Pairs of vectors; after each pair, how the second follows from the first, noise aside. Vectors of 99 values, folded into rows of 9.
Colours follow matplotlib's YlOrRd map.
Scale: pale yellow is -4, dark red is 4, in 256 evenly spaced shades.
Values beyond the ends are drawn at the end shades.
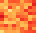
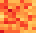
negated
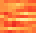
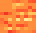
partly zeroed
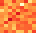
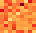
negated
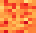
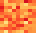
negated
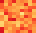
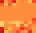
partly zeroed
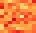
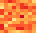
negated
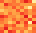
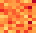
negated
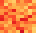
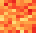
negated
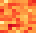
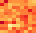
negated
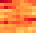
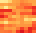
negated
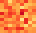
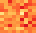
negated
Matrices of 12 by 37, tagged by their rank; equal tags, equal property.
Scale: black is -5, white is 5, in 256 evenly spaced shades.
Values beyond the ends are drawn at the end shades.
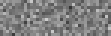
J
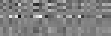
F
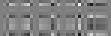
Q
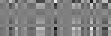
Q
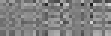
F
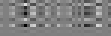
Q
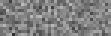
J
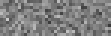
J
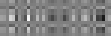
Q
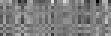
F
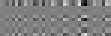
Q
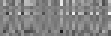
F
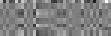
F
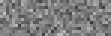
J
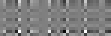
Q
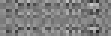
F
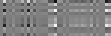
Q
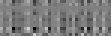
F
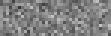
J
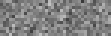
J
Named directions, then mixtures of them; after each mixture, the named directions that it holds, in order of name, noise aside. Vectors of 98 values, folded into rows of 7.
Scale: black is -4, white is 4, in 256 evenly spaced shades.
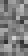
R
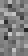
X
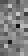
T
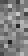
T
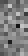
T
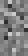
X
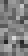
R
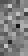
T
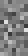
T, X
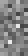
T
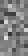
X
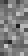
R, T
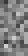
R, T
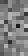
T, X
